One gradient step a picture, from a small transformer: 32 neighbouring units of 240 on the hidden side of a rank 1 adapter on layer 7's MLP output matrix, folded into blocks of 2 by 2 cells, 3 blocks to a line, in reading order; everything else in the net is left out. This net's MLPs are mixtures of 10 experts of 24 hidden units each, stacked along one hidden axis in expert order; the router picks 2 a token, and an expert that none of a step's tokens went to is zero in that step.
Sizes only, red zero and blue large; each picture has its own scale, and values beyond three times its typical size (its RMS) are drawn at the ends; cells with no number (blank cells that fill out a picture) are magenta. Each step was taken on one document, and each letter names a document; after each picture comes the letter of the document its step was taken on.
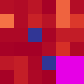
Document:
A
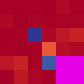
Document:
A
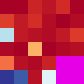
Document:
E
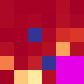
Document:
A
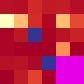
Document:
A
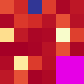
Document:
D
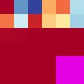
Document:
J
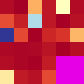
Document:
E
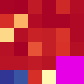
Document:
E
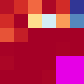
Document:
J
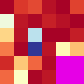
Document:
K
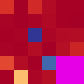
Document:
A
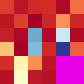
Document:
K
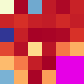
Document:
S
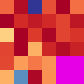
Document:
D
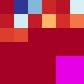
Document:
J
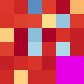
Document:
J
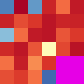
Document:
S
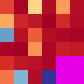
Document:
E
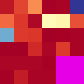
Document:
K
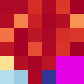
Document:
E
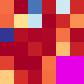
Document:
E
